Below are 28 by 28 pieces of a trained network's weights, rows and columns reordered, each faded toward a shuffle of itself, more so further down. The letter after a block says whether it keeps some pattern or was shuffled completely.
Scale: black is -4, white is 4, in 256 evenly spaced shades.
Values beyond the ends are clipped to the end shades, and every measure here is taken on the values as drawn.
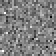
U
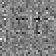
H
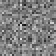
H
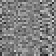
H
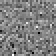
U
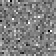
U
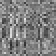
H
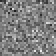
U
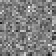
H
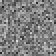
U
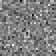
U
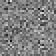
H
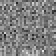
H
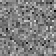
U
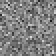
U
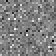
U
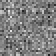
H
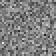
U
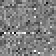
H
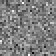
U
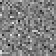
H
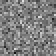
U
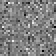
H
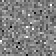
U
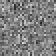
H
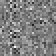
H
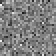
U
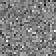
U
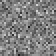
U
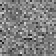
H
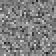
U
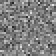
H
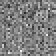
H
